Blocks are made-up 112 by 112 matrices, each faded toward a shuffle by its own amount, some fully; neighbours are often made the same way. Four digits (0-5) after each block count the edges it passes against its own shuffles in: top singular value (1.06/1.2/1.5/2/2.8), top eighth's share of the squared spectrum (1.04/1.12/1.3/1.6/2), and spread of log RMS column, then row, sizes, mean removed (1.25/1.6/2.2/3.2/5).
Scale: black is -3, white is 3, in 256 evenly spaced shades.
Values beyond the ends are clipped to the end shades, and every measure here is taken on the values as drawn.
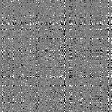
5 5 4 3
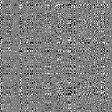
5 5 4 4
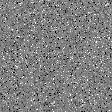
3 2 1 1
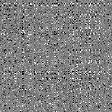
4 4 3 3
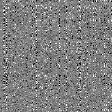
4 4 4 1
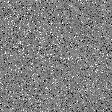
2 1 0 0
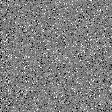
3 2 1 0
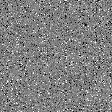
3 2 2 0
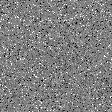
0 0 0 0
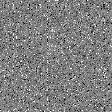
3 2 2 0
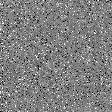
2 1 1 0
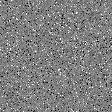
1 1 1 0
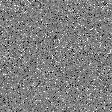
0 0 0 0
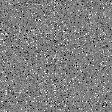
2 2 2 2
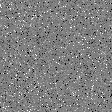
0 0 0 0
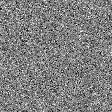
2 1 0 0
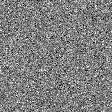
2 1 0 0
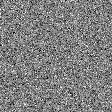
1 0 0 0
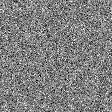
0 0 0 0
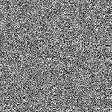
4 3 1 1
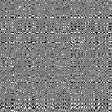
5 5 3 4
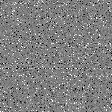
3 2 0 2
